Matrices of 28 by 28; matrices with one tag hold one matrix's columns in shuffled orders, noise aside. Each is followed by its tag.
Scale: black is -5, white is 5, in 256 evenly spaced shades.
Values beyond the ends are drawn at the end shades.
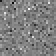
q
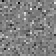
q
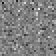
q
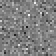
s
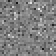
q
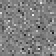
s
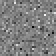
s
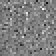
q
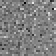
q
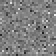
s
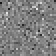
q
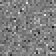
s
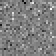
q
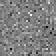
s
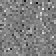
q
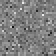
s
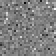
q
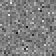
s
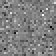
s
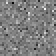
q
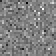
q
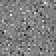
s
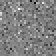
q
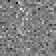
q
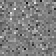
q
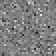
s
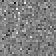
q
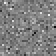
s
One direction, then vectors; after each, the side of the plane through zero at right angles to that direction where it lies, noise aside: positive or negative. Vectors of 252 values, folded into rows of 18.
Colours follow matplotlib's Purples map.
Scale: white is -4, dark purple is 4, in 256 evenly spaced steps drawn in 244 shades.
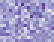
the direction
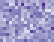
positive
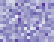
positive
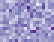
positive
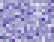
negative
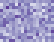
negative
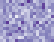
positive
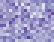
negative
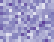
negative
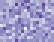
positive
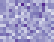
positive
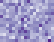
negative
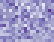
negative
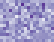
positive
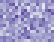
negative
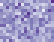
negative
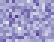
negative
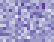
positive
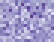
positive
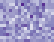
positive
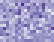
positive
